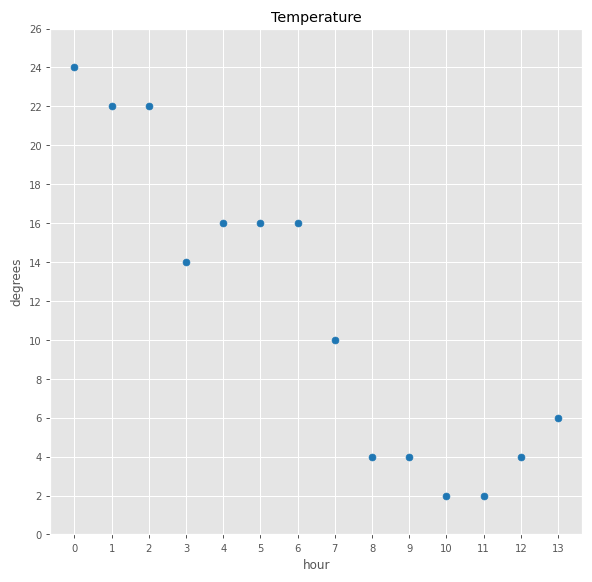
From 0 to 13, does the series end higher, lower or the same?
lower
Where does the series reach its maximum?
0
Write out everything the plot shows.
Title: Temperature
x-axis: hour, ticks 0 1 2 3 4 5 6 7 8 9 10 11 12 13
y-axis: degrees, ticks 0 2 4 6 8 10 12 14 16 18 20 22 24 26
Values:
24 22 22 14 16 16 16 10 4 4 2 2 4 6
